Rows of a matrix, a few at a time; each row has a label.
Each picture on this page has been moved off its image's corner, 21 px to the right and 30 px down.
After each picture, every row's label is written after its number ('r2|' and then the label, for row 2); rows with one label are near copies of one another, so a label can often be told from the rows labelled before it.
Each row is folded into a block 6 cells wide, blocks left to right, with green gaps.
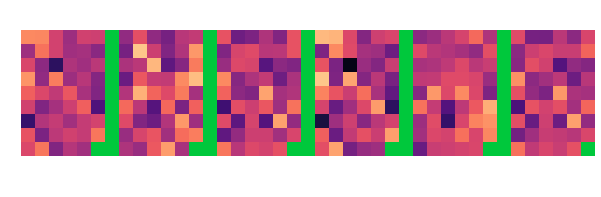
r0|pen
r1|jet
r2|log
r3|pen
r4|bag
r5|log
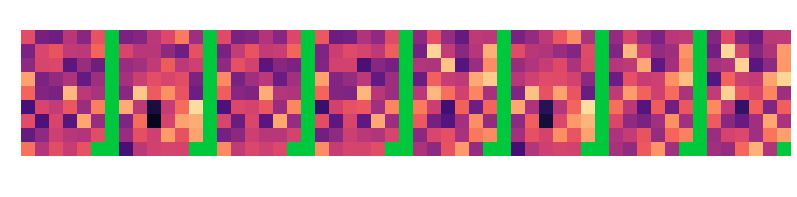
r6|log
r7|bag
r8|log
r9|log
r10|jet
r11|bag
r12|jet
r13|jet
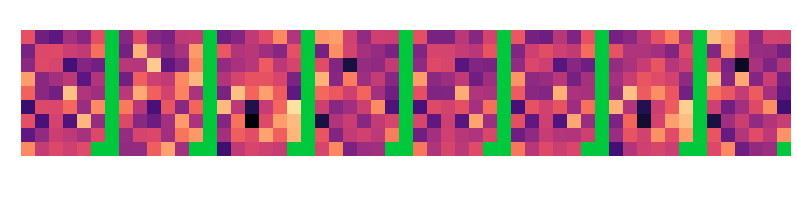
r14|log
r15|jet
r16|bag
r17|pen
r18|log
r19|log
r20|bag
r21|pen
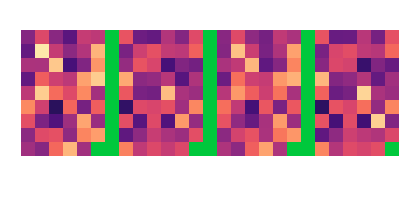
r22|jet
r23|log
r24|jet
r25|log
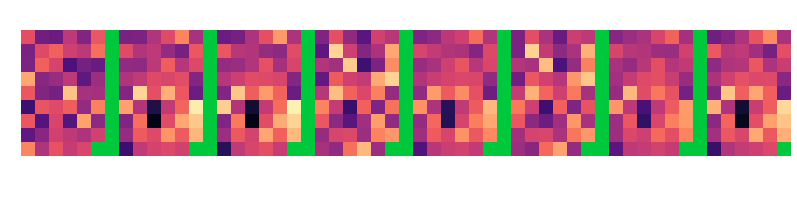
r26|log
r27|bag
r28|bag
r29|jet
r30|bag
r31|jet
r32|bag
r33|bag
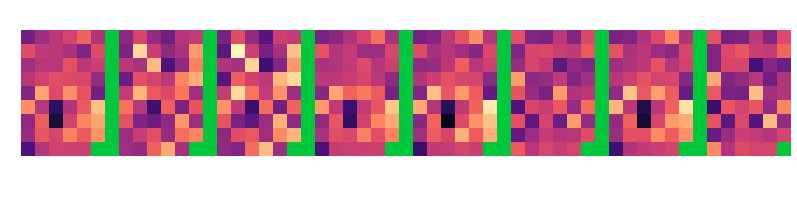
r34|bag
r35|jet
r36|jet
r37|bag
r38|bag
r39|log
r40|bag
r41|log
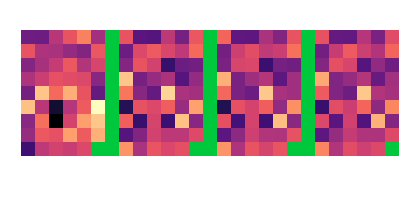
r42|bag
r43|log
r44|log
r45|log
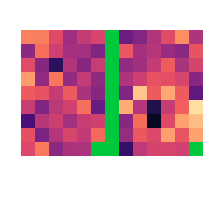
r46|pen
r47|bag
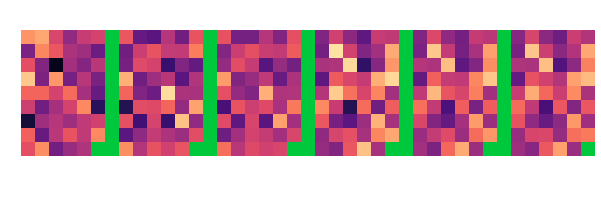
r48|pen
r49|log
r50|log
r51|jet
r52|jet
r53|jet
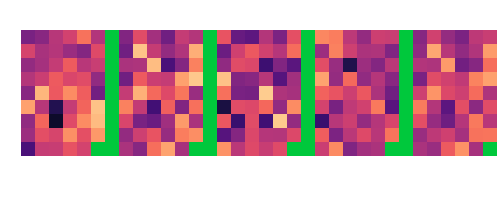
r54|bag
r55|jet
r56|log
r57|pen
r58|jet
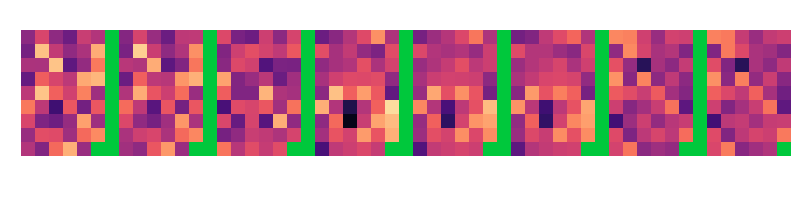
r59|jet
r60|jet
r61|log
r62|bag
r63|bag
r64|bag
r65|pen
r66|pen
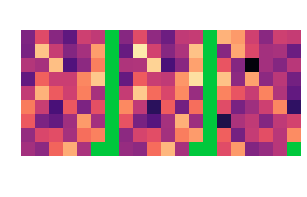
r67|jet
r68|jet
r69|pen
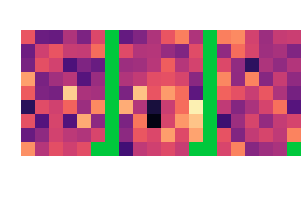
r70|log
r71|bag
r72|pen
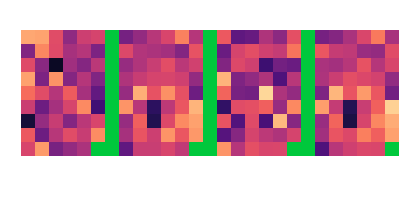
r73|pen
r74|bag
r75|log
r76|bag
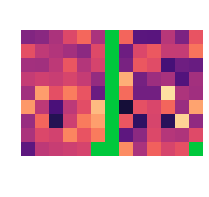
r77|bag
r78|log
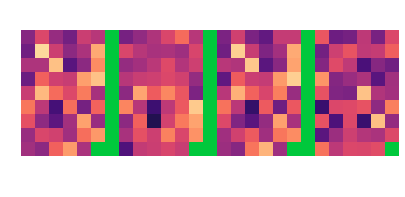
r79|jet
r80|bag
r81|jet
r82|log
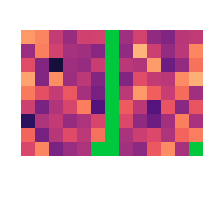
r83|pen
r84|jet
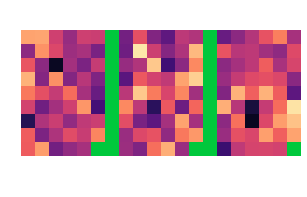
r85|pen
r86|jet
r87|bag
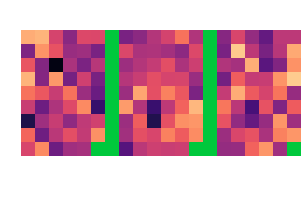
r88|pen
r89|bag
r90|jet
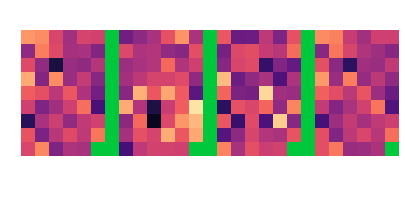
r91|pen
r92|bag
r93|log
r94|pen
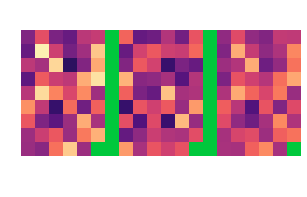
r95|jet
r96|log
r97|jet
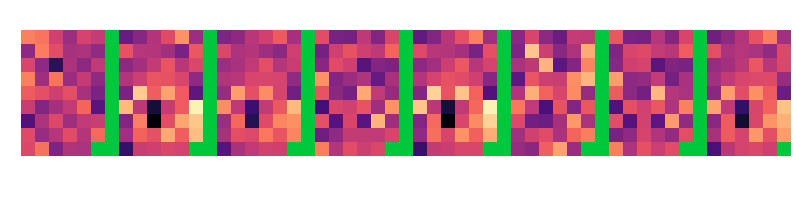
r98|pen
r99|bag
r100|bag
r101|log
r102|bag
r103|jet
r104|log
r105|bag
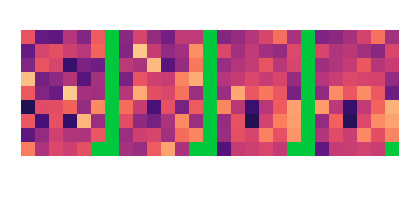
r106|log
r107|jet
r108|bag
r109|bag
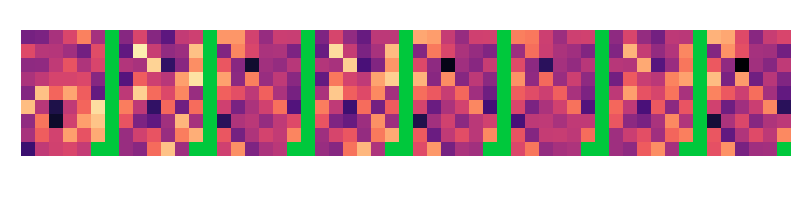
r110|bag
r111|jet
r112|pen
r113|jet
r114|pen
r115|pen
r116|jet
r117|pen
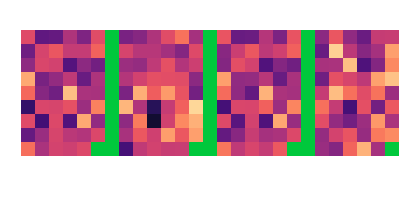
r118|log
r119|bag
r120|log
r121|jet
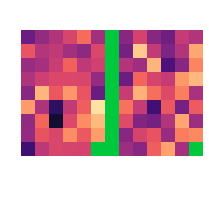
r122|bag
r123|jet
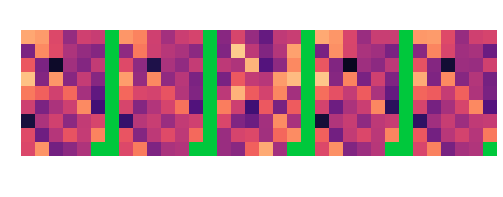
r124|pen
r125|pen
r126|jet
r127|pen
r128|pen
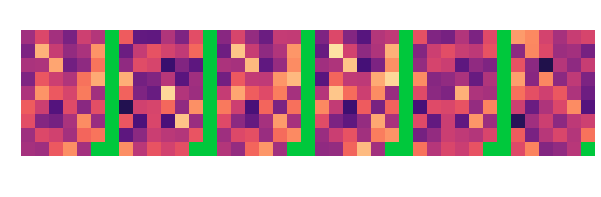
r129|jet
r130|log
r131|jet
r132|jet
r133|log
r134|pen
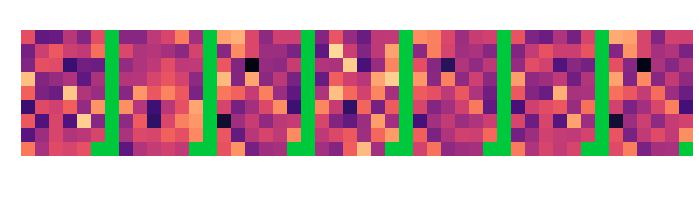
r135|log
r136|bag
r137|pen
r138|jet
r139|pen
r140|log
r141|pen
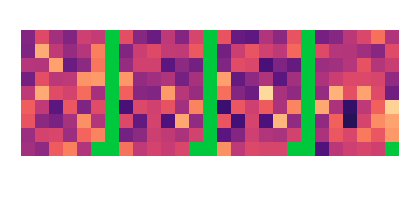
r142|jet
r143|log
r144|log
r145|bag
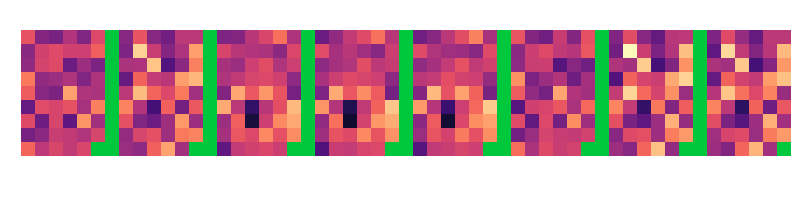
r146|log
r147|jet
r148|bag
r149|bag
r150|bag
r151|log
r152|jet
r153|jet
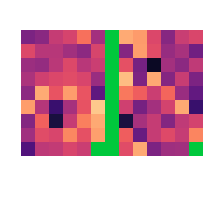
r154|bag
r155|pen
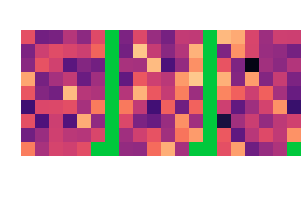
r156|log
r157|jet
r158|pen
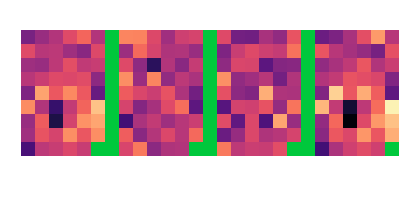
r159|bag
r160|pen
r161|log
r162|bag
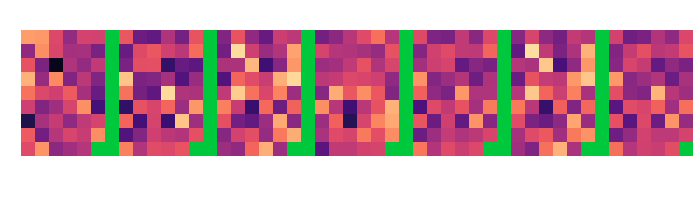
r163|pen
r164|log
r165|jet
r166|bag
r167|log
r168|jet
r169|log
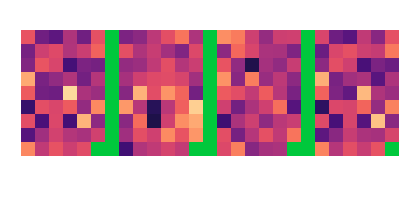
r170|log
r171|bag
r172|pen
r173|log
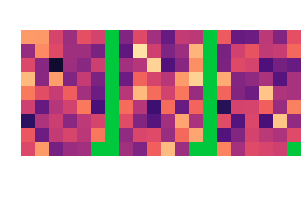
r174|pen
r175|jet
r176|log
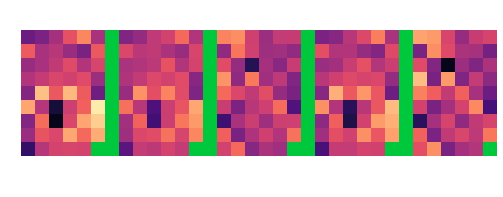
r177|bag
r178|bag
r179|pen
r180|bag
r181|pen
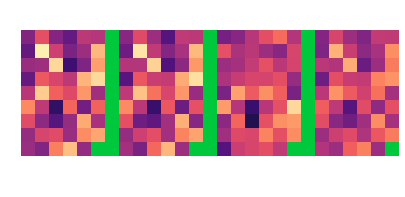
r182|jet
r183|jet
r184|bag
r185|jet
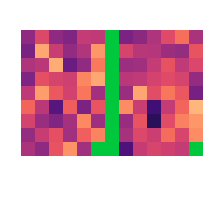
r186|jet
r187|bag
